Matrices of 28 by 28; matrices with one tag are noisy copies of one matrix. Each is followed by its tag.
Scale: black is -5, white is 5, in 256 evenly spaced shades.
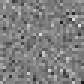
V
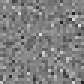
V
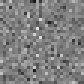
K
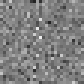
K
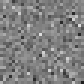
V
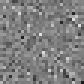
V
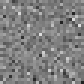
V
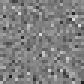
V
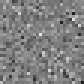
V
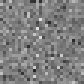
K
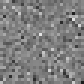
V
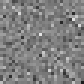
V
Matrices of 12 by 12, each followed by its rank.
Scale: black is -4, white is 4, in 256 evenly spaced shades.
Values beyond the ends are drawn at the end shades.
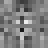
two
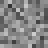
full rank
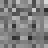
two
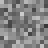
full rank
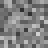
full rank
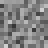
full rank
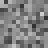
full rank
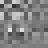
two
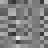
two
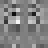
two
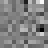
two
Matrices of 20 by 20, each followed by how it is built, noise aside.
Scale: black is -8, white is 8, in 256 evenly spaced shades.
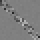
banded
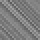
Toeplitz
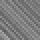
Toeplitz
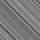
Toeplitz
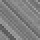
Toeplitz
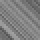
Toeplitz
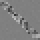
banded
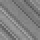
Toeplitz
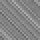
Toeplitz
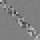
banded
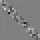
banded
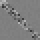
banded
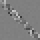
banded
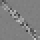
banded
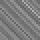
Toeplitz
